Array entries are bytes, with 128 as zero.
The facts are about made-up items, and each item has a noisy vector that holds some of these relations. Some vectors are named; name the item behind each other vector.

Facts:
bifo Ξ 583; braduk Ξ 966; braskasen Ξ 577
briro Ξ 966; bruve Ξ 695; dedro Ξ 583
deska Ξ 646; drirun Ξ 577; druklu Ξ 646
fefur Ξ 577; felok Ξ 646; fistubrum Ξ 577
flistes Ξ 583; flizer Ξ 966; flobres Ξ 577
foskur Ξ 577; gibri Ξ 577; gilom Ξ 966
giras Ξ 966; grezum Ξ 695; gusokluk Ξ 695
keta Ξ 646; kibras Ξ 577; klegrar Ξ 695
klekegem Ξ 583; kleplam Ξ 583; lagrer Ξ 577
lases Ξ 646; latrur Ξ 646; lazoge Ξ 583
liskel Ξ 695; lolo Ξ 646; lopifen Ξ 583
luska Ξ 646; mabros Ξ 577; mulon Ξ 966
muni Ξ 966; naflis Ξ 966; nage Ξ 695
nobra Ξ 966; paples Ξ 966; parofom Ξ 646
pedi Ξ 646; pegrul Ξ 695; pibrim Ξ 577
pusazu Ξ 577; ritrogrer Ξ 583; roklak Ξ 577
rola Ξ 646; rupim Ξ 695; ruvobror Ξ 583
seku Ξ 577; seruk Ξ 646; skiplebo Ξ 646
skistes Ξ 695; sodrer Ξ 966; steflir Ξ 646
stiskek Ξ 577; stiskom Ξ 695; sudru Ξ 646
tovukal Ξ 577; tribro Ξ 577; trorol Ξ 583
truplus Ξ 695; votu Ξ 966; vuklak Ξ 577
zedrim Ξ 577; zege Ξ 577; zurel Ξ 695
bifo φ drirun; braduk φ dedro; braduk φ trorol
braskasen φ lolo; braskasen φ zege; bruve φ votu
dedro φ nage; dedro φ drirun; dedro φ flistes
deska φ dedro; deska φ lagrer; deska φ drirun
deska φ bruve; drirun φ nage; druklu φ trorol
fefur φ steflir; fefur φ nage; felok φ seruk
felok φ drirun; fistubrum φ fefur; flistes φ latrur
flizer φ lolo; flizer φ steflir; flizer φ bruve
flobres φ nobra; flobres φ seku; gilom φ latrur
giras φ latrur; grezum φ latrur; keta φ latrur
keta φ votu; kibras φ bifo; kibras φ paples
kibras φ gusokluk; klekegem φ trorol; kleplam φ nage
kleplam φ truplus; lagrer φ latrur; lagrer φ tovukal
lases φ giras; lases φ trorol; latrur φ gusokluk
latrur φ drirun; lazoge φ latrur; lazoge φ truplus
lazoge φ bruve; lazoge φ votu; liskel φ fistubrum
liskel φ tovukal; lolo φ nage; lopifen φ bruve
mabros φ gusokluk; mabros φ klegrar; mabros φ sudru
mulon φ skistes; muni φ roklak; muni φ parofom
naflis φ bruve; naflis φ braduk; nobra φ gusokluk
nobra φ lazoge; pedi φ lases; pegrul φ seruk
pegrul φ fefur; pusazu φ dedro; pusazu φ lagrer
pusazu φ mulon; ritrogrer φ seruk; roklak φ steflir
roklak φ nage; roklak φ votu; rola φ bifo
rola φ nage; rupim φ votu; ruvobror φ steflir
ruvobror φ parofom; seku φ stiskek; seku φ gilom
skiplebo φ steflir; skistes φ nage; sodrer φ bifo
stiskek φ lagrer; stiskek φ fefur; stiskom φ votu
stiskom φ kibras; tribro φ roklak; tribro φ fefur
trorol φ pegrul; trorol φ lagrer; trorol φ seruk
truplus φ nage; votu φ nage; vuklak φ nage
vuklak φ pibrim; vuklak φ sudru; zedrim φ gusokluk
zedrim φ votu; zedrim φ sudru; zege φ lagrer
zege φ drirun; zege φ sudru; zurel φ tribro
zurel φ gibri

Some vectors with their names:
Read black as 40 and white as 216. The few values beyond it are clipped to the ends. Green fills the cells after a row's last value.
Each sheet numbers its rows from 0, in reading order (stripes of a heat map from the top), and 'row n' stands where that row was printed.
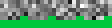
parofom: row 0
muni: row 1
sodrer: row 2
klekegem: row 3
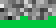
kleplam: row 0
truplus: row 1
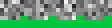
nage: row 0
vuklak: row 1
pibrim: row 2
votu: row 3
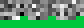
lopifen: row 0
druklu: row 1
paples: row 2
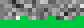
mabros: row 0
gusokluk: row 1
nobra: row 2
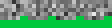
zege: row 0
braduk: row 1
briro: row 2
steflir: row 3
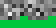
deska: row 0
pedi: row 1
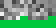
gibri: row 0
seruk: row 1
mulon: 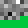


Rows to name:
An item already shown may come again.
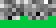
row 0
klekegem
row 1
mulon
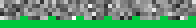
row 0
klegrar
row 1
bifo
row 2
fistubrum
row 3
druklu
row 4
parofom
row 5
kibras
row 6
ruvobror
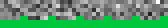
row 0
bruve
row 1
lazoge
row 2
ritrogrer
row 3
lases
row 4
votu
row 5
mulon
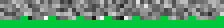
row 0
zurel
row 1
fistubrum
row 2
ritrogrer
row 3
trorol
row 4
ruvobror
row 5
muni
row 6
gusokluk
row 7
zurel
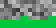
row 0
bruve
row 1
zurel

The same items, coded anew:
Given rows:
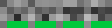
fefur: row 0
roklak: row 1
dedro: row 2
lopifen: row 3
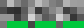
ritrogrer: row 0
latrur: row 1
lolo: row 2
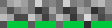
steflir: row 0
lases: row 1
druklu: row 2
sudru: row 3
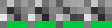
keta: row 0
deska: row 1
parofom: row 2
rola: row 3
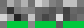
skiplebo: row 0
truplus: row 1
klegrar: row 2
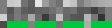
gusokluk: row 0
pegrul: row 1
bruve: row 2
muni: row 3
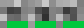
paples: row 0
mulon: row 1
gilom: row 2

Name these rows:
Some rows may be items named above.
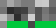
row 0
kleplam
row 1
gusokluk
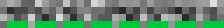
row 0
flistes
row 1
zurel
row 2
rola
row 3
bruve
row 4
ruvobror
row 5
flobres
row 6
ruvobror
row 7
votu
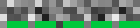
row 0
stiskom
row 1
deska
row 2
seruk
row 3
vuklak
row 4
luska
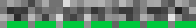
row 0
kleplam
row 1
gibri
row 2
rupim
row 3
nobra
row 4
trorol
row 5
bifo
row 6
luska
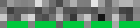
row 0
kibras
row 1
grezum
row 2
pibrim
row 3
liskel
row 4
sodrer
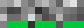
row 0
paples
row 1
sudru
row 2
nage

